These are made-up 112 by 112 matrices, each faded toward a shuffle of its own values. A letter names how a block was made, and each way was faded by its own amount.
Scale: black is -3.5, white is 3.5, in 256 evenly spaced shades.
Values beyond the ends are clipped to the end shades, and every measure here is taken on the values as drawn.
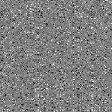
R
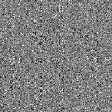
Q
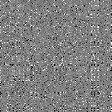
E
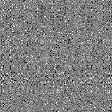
R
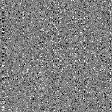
Q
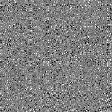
R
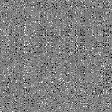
R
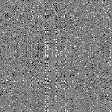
R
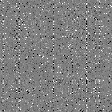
E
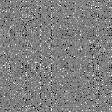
E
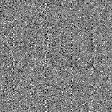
Q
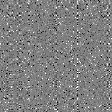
E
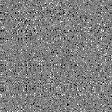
R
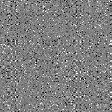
E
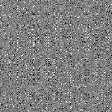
R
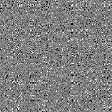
R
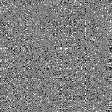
R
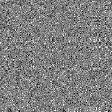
Q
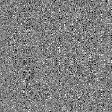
Q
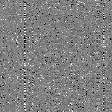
E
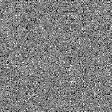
Q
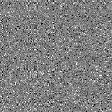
R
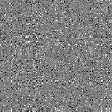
R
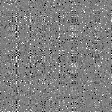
E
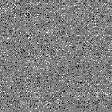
R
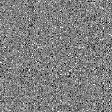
Q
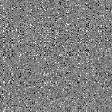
R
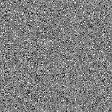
Q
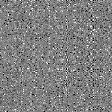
R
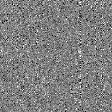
Q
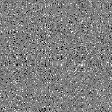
R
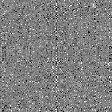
R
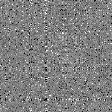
R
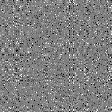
E
